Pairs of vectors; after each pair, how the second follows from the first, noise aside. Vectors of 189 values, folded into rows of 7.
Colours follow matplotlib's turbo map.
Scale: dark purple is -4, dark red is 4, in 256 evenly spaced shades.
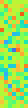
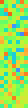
wrapped around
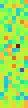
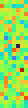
negated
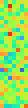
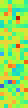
wrapped around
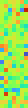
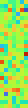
negated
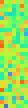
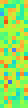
wrapped around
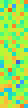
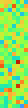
negated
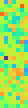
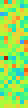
negated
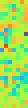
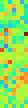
negated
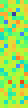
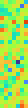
wrapped around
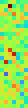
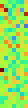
wrapped around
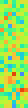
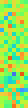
negated
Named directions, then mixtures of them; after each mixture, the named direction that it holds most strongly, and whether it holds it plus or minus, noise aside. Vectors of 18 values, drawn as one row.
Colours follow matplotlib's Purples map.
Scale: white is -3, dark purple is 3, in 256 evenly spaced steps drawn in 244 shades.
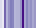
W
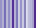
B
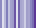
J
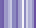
W, minus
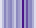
W, plus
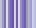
J, minus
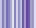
B, minus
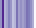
J, minus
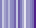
J, plus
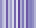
B, minus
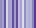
B, plus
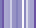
W, minus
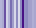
W, plus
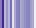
B, minus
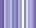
W, minus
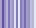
J, minus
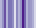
J, minus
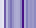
W, plus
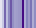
W, plus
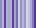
B, plus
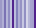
B, plus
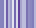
B, minus
